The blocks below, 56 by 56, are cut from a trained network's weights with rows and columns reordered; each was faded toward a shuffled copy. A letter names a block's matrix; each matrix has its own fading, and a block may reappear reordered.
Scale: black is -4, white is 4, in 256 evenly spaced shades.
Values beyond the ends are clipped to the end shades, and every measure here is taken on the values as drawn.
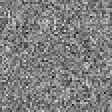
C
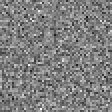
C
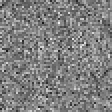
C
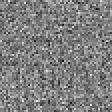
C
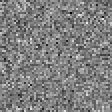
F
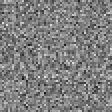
F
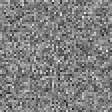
C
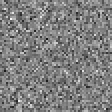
F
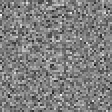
C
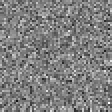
F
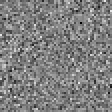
F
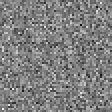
C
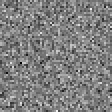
C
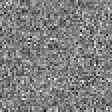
F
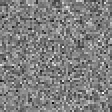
C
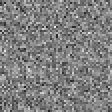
F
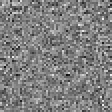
F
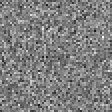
C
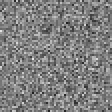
F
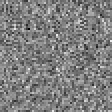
F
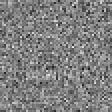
C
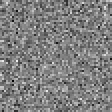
C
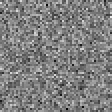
F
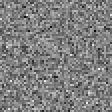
C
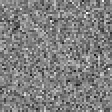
C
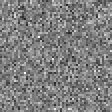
F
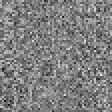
F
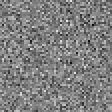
F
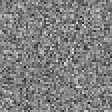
C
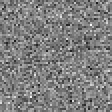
F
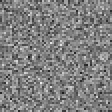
F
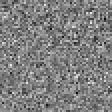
C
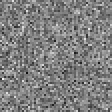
C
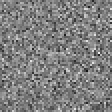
F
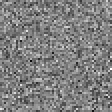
F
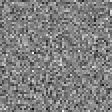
F
